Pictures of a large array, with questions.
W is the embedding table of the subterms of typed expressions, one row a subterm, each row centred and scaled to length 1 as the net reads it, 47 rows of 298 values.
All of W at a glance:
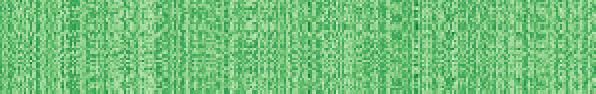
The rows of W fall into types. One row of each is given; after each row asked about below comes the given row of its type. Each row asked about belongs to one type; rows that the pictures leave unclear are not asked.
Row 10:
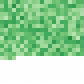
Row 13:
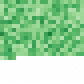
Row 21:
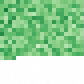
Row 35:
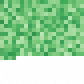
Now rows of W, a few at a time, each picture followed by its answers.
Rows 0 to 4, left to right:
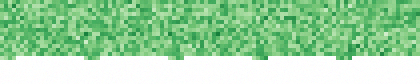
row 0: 10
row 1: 35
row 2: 13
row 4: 35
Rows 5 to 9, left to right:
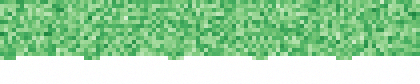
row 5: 13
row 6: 35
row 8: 10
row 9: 21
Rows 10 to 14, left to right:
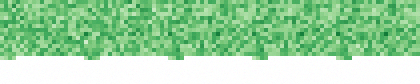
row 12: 13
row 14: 13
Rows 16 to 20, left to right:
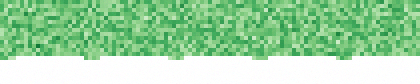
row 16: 35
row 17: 10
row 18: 10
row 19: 21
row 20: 35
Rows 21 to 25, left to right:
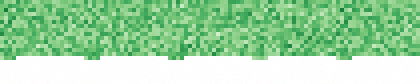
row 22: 35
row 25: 21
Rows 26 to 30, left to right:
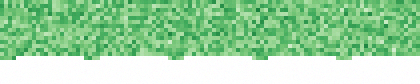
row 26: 21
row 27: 35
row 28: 35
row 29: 21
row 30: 10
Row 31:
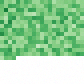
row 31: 21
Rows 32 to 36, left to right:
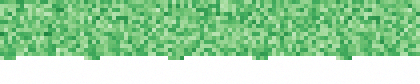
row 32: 13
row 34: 21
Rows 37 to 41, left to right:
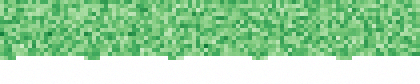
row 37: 13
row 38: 13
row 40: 35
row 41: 21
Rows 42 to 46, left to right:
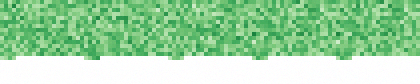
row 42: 10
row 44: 10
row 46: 35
